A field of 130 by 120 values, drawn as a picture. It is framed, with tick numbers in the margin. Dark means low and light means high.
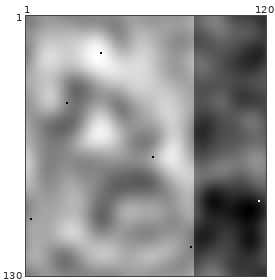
Ninth with the lowest average: bottom right. Seam: vertical, 70% of the way across, the left part higher. Lone odd cells: 6, 1 higher and 5 lower than their neighbours.
